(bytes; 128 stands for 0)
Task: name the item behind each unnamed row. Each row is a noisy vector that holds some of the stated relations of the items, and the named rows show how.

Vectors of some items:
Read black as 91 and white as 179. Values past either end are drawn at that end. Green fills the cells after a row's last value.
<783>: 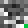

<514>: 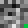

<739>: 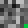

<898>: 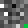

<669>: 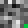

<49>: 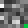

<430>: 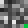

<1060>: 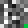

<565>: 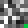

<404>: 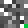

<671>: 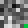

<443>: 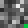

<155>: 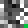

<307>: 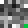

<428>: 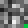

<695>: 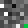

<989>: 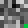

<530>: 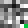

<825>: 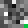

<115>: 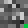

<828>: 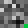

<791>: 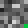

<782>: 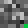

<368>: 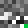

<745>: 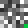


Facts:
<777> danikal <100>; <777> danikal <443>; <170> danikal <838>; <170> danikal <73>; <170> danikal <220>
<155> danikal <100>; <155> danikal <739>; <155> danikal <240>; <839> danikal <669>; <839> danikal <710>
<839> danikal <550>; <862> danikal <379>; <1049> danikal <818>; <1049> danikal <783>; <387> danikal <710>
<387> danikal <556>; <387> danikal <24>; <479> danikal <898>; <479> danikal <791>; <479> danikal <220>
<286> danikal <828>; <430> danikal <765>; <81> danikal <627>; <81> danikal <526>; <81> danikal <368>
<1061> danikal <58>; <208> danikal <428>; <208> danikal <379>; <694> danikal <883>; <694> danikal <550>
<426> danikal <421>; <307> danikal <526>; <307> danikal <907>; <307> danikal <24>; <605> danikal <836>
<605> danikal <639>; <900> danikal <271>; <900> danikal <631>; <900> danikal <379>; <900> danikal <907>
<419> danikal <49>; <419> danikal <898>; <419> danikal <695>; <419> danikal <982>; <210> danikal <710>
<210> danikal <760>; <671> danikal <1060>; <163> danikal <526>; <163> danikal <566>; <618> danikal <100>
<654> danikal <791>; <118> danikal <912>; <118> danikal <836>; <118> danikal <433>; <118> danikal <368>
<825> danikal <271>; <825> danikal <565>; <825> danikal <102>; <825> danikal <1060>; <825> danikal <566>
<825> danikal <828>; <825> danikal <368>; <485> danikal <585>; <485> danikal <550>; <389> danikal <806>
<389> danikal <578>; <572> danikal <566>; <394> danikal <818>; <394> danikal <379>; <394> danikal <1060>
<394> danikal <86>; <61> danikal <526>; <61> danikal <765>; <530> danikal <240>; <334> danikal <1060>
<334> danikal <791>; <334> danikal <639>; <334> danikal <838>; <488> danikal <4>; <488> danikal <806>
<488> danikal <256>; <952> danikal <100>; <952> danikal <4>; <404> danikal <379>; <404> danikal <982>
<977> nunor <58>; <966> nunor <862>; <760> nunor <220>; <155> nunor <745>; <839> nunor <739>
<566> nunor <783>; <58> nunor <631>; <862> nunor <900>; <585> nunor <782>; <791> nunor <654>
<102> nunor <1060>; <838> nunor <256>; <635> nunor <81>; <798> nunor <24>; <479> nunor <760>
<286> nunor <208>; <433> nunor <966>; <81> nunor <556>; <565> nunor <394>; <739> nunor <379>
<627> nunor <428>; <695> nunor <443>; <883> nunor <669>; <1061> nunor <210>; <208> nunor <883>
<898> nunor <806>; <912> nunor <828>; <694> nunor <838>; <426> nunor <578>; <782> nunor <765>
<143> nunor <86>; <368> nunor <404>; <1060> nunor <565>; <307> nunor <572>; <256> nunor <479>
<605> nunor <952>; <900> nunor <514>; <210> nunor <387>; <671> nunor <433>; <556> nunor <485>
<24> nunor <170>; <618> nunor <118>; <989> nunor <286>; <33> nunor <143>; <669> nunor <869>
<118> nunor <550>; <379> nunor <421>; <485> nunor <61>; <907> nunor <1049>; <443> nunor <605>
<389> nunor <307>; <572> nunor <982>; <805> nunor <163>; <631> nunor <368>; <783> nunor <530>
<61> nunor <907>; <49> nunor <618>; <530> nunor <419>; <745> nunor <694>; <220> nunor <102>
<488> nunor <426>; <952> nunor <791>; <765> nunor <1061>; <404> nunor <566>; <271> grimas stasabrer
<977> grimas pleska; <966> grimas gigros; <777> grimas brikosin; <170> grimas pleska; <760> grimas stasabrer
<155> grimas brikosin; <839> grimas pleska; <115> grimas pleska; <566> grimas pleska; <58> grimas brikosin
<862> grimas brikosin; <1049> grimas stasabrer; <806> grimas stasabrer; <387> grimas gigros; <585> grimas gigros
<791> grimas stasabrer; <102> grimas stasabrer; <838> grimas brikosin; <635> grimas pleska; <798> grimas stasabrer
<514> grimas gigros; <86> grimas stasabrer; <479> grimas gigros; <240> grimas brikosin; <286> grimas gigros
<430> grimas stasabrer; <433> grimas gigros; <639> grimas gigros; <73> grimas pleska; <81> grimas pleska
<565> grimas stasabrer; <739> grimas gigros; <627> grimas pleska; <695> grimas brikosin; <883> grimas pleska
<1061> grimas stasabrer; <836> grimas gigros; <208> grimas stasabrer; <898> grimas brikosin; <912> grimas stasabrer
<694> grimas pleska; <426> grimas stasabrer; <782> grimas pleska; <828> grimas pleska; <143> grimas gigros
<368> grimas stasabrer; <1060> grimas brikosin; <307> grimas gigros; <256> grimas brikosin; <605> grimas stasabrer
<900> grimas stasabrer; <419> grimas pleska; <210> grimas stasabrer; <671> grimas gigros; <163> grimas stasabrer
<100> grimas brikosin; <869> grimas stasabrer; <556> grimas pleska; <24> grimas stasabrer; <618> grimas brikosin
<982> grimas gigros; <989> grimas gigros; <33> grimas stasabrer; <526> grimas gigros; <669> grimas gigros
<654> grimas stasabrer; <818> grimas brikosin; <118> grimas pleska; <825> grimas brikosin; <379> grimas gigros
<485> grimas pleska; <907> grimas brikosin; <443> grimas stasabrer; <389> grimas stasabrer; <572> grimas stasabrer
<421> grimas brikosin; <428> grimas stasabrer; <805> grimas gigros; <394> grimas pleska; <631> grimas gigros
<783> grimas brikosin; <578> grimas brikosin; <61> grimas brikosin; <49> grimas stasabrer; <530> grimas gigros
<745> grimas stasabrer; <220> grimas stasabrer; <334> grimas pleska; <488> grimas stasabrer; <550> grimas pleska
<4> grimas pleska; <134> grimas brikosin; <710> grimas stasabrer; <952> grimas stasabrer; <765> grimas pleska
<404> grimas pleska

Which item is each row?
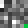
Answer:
<210>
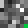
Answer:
<952>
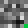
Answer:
<334>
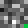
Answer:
<869>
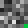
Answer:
<912>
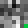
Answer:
<379>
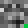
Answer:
<118>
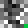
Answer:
<838>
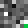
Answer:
<862>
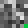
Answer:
<485>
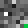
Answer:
<818>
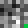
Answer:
<982>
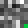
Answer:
<585>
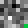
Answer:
<286>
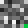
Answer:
<163>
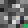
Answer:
<806>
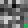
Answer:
<526>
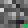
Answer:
<627>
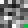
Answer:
<387>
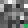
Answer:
<839>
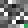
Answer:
<58>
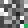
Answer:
<419>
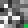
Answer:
<220>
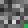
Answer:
<271>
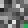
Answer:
<605>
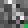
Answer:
<883>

